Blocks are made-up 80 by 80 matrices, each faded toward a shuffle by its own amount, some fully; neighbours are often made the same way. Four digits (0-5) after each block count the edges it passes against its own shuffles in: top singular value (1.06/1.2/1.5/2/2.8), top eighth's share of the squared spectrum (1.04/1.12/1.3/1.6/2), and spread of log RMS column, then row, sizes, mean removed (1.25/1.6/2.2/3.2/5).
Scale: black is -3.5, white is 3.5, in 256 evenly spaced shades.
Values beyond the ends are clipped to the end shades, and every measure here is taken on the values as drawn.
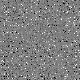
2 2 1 2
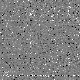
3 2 1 2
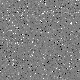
0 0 0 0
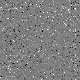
1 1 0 1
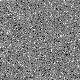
0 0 0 0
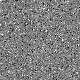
0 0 0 0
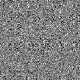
3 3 1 1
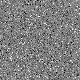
0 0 0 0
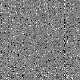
4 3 2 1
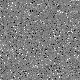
1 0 0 0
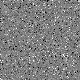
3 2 0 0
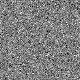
1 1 0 0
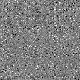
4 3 1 1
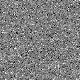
3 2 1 0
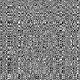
5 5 3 3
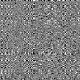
5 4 3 3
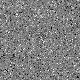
1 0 0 0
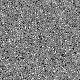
2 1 0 0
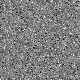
2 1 0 0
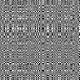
5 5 4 4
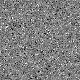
2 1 0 0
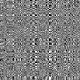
5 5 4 3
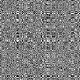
5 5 3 3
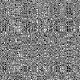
4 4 2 2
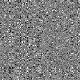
4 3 2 2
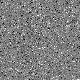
2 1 0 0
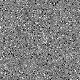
3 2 0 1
